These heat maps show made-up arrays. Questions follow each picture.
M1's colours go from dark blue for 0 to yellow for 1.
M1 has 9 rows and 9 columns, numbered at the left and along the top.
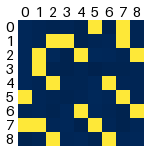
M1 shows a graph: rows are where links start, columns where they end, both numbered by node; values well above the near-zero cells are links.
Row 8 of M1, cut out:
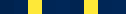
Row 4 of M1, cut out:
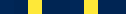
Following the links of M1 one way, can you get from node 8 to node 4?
yes
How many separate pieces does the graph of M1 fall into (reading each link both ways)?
1
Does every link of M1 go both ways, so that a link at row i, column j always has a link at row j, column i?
yes
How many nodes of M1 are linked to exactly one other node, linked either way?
1
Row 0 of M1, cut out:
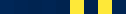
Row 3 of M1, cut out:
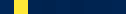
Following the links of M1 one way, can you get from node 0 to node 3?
yes
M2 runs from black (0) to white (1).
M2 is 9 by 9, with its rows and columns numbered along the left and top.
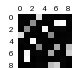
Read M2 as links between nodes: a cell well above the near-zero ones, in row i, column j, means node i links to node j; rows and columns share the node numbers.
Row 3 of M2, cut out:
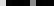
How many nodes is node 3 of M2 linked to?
2
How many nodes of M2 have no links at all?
0
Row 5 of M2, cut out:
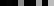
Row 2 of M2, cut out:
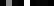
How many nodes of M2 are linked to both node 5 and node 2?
0
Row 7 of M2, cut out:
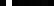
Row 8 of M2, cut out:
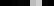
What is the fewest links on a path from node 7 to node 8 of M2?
3
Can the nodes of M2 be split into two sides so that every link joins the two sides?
no
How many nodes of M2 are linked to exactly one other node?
3
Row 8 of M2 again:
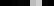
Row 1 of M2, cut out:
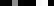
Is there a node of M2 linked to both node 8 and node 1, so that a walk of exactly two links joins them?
yes
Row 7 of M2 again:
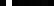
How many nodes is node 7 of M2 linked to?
1
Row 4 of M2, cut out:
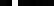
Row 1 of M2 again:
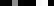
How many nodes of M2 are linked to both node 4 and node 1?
1
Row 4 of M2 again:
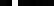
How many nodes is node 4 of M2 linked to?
1
